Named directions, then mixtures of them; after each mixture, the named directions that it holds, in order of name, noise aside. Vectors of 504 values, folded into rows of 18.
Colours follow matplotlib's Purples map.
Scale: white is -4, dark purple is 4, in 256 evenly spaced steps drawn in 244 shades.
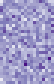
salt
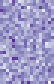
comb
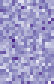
comb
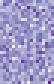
comb, salt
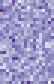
comb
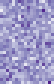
comb, salt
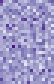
comb, salt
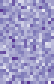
comb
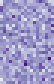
salt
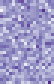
comb, salt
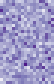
comb, salt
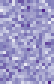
comb, salt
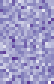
comb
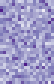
comb, salt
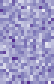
comb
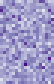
comb, salt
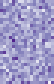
comb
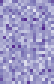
comb, salt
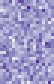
comb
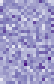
salt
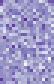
salt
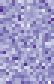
comb, salt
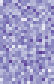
comb, salt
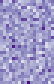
comb, salt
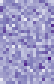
salt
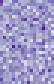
comb, salt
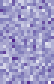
comb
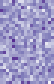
comb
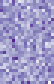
comb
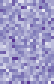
comb
